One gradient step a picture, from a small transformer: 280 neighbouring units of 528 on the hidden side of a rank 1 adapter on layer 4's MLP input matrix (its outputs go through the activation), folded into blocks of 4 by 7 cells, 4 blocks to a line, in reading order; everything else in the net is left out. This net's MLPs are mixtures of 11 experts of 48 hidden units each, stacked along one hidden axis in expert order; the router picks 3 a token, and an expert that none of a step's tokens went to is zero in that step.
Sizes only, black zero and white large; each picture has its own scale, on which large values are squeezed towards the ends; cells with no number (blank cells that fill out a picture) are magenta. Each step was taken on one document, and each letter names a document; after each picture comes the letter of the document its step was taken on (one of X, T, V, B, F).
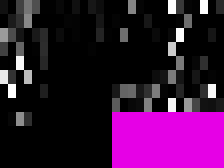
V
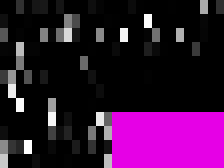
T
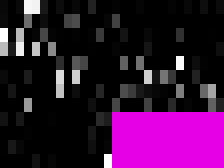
T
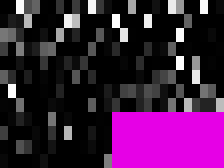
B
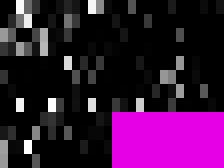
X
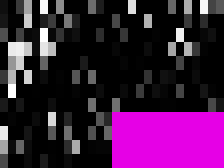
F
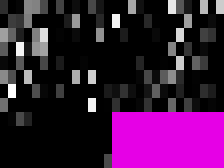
V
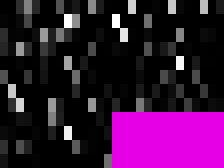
B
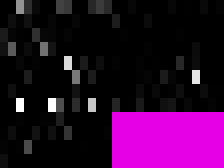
X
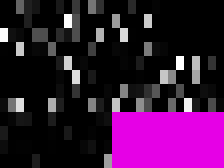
B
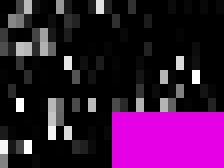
X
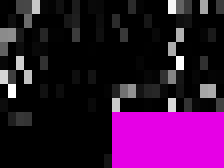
V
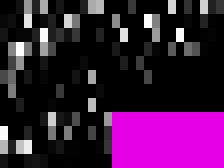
F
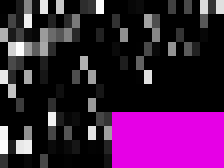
F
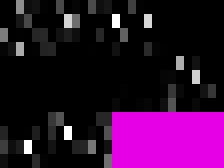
T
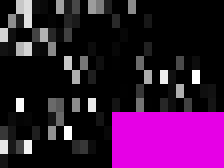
X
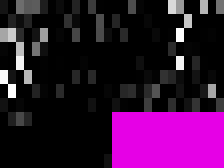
V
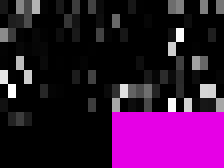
V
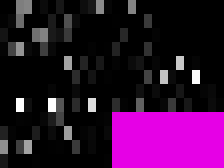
X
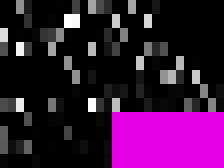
B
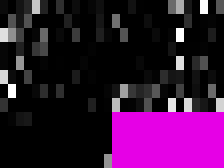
V
